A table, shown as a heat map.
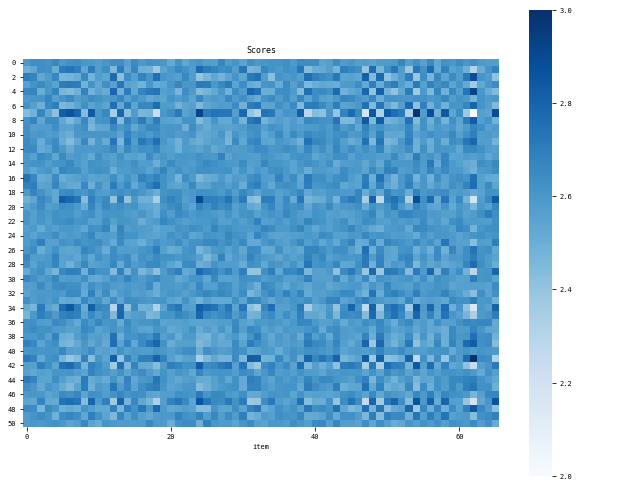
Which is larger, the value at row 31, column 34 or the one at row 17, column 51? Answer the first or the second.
the first
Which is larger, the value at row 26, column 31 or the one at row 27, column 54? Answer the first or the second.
the first
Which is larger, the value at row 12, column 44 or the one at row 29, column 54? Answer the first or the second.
the second
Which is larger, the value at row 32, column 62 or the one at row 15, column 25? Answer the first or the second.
the second
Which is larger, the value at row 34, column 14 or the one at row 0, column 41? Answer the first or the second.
the second
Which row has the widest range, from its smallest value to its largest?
7
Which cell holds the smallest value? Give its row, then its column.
7, 62
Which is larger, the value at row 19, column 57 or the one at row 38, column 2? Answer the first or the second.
the second
